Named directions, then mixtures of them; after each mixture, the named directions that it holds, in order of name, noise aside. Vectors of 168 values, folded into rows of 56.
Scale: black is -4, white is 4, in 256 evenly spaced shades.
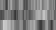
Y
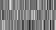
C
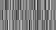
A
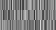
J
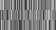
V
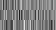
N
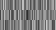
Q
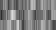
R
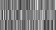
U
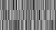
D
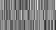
J, U, V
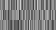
A, D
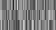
A, D, R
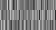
C, D, U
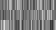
C, D, Y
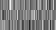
C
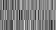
N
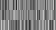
A, C, D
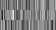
D, R, U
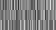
A, D, N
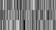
D, N, R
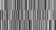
A, V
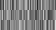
J, U, V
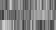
C, Y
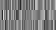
A, U
